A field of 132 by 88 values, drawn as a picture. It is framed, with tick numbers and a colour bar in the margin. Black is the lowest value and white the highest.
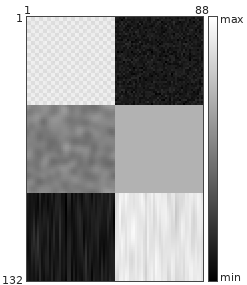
It is made of 3 by 2 panels. Panel 1,1: very high, checkered, faint in contrast. Panel 1,2: very low, fine-grained, faint in contrast. Panel 2,1: middling, blotchy, faint in contrast. Panel 2,2: high, flat. Panel 3,1: very low, streaked downward, faint in contrast. Panel 3,2: very high, streaked downward, faint in contrast.
